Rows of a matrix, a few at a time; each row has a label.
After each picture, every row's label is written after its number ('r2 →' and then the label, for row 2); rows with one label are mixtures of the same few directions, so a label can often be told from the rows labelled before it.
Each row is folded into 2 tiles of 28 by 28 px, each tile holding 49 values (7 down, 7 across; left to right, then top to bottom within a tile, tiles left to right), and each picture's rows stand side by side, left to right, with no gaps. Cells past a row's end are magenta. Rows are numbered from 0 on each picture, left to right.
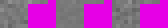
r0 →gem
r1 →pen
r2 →pen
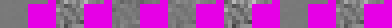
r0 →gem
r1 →gem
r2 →gem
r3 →gem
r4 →gem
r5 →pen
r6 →gem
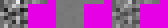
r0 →pen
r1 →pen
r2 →pen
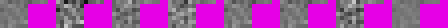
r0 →gem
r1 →gem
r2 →pen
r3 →pen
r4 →gem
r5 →gem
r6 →pen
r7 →gem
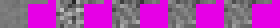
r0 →pen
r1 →pen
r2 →gem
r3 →gem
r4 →gem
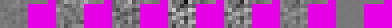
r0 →pen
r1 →gem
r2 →pen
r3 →pen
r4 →pen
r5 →pen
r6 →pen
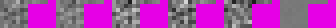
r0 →pen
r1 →pen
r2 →pen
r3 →pen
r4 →gem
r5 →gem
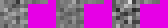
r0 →pen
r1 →pen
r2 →pen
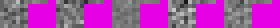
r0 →pen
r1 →gem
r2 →pen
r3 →pen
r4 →pen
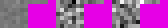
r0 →pen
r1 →pen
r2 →gem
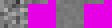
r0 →pen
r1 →gem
